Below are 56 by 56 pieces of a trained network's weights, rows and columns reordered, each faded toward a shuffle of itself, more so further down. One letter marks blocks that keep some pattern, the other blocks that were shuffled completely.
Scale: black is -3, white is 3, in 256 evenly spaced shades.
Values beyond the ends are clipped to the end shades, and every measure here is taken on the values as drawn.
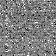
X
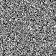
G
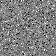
G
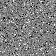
G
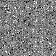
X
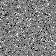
G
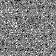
X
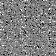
X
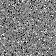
G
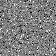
G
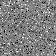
G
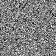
X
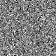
X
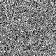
X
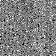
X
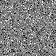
G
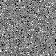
G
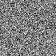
X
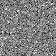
G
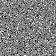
G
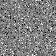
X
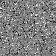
G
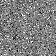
G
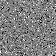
G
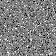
G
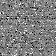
X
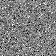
G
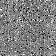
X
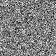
G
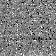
X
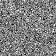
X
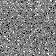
X
